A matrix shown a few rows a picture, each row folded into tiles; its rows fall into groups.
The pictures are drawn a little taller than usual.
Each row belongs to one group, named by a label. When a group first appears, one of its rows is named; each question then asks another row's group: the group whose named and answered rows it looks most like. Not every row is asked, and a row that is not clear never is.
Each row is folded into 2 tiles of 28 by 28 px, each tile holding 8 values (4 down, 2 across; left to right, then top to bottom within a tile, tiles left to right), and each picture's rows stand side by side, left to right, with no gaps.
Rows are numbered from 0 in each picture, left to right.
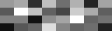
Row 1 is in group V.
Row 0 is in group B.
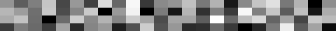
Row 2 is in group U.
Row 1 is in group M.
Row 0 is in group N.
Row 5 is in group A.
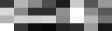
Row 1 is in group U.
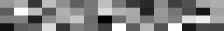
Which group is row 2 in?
A
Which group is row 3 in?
A
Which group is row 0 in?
B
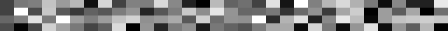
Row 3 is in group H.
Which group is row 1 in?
V
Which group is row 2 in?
A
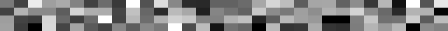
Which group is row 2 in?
M
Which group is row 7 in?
M
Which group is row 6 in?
U
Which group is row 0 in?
B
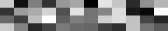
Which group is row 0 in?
H
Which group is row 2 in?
N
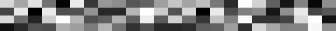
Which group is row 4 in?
M
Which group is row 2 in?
H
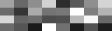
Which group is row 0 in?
B
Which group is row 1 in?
U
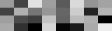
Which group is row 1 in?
U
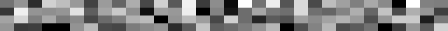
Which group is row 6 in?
N
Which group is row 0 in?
V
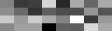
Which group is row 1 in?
M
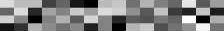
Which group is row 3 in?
M
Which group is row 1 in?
H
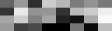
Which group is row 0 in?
V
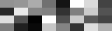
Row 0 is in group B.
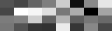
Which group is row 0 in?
H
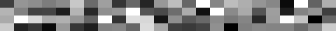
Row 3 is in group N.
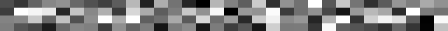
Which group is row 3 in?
H
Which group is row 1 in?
H
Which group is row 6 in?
H
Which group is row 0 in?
H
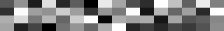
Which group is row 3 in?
N
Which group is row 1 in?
U
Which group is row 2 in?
A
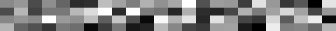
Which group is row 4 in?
B
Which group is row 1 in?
H
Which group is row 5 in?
U
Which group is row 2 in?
B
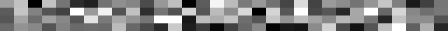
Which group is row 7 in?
A
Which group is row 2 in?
V
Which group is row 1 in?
H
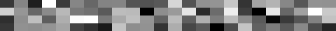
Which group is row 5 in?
H
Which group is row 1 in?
A
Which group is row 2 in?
A
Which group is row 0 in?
U
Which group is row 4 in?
N
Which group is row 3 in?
A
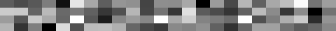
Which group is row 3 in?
V
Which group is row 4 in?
M
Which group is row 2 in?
V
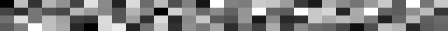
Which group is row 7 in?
M
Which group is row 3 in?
U
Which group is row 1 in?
B
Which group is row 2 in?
M
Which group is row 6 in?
B
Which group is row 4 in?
B
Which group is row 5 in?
H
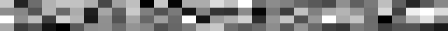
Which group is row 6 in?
N
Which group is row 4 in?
V
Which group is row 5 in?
H
